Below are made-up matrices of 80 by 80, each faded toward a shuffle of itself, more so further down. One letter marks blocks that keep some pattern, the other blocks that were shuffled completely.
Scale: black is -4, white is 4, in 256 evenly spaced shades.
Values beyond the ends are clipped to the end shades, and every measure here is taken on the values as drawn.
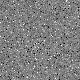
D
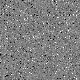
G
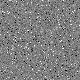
D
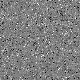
G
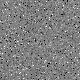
D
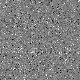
G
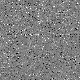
G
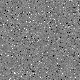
G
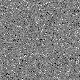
G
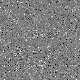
G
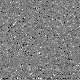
G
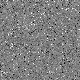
G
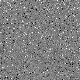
G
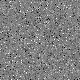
D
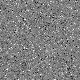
D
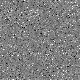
G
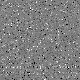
G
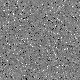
D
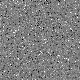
D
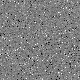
D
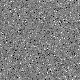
D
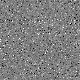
G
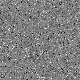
G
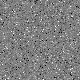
D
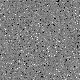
D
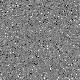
G
